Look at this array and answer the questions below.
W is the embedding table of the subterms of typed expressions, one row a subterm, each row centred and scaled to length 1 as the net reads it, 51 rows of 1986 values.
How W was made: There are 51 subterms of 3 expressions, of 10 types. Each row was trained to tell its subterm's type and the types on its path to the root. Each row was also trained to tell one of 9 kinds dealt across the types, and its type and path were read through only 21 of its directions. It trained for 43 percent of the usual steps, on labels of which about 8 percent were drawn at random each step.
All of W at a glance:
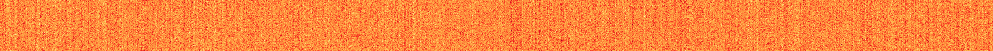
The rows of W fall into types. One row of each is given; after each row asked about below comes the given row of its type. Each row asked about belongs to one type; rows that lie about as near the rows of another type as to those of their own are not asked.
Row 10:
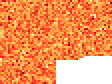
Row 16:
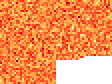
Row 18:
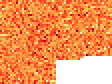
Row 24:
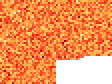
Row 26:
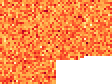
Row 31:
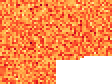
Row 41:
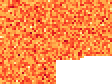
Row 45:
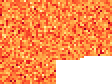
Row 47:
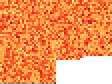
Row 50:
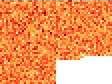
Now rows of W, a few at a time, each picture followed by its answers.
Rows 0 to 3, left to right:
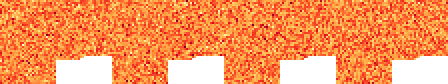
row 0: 10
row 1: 47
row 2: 16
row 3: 41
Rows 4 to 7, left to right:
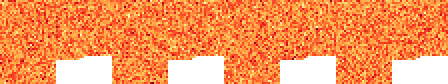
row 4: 41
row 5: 50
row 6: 26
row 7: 31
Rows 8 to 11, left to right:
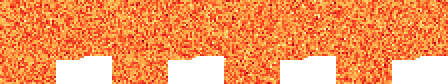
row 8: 41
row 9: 41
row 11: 16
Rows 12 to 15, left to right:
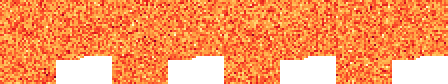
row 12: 45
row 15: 10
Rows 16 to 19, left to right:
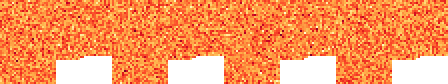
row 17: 10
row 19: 31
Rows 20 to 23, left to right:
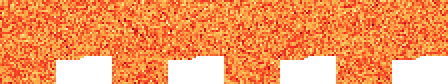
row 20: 47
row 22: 16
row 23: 47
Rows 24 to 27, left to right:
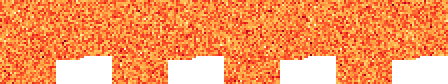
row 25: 16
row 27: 41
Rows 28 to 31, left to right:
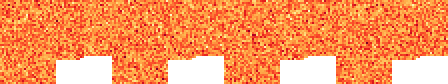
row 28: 18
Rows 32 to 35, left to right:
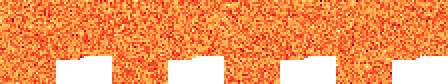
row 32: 24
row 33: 47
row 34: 16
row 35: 18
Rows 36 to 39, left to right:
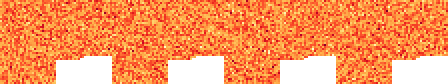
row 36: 50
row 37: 47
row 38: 45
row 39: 24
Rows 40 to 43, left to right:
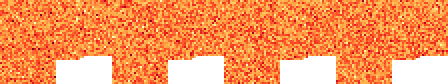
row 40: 24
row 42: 31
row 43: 31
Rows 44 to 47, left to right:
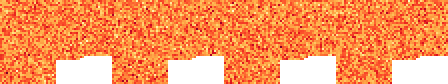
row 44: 10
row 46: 18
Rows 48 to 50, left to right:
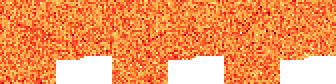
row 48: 31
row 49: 26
